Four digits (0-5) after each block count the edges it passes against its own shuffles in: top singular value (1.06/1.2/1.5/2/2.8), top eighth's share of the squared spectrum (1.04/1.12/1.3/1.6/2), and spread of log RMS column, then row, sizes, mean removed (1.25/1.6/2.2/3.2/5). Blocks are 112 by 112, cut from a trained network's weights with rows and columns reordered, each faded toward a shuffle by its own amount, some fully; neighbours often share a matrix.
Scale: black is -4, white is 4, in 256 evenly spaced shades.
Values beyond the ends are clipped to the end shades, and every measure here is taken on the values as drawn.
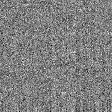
3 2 0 1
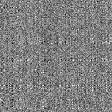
4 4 1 3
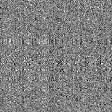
4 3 1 3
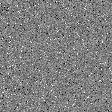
0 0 0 0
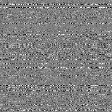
5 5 1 4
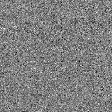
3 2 1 2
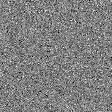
3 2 0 1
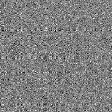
4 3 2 3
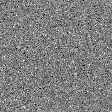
2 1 0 0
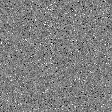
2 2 0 1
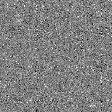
3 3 2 2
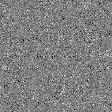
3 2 1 1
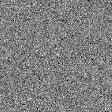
2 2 1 1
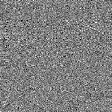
3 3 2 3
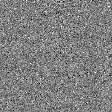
1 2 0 1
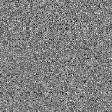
3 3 1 3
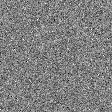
0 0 0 0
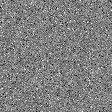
0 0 0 0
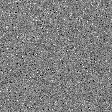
0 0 0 0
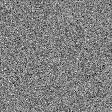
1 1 0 0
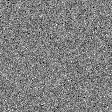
0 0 0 0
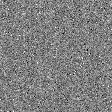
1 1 0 0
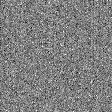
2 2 0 0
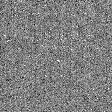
2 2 0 1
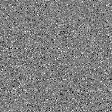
3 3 0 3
